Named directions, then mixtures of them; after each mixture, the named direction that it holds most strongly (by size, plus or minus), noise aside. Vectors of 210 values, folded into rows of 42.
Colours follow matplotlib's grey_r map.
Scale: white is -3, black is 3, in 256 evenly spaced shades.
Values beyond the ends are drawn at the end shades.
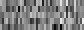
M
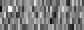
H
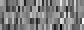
M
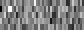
H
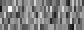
H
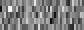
H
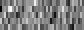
H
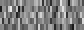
H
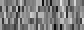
M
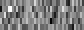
H
